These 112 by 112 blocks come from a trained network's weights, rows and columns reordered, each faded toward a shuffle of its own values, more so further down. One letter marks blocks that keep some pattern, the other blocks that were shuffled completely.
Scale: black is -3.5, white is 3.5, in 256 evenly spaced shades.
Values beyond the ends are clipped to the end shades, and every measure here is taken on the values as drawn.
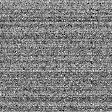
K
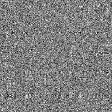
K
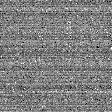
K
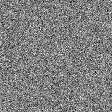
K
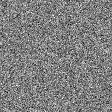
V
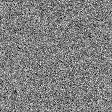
V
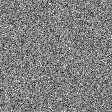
V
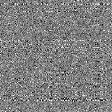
K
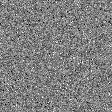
V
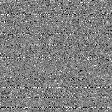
K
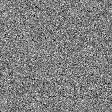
K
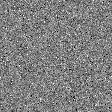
V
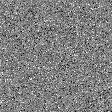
V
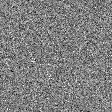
V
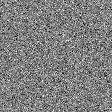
V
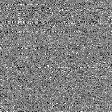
K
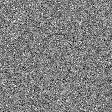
V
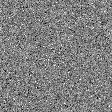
V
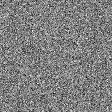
V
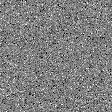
V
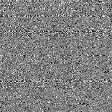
K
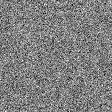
V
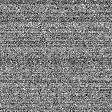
K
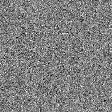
K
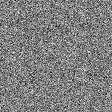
V
